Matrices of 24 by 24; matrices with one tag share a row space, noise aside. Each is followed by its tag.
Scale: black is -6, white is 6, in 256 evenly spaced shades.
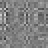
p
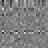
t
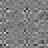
p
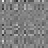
t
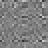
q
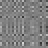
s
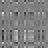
t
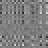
s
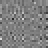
s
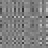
s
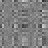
q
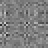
p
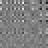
s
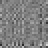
s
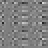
q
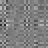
p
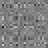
t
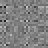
p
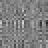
s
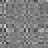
p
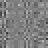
p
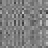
s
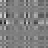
p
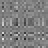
t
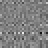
s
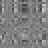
q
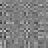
p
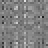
t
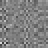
p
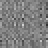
s
